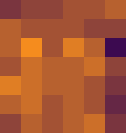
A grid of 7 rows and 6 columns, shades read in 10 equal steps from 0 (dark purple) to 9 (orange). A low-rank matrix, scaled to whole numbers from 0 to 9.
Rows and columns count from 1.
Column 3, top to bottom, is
4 5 5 6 6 5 5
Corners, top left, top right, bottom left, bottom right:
3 6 4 3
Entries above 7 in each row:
0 0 2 0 1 0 0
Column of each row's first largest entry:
6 1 2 2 1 2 5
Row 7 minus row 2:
-2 1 0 1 3 -1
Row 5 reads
8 7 6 6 5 3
